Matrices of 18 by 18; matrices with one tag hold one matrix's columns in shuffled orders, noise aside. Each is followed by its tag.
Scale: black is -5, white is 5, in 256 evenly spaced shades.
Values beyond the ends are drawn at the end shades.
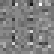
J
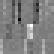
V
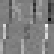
V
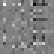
J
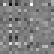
J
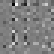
J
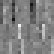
V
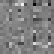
J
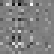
J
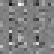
J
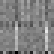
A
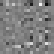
J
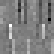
V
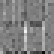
A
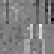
V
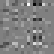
J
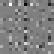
J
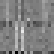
A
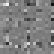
J
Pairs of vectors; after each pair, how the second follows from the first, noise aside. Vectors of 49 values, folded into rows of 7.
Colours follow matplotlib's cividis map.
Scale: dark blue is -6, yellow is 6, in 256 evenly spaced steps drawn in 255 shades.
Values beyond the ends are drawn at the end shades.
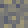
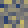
scaled up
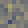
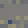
partly zeroed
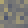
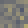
reversed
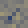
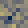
scaled up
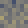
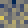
scaled up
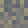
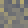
copied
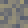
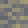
sign-scrambled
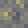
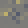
partly zeroed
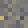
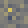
shuffled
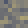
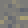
partly zeroed
